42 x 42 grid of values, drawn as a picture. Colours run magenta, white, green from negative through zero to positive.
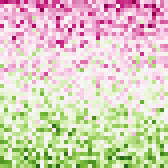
Values rise toward the bottom. Overall the values sit about 50% of the way up the scale. No single row or column stands out from its neighbours. There are no regular stripes. The grain is fine, like static.
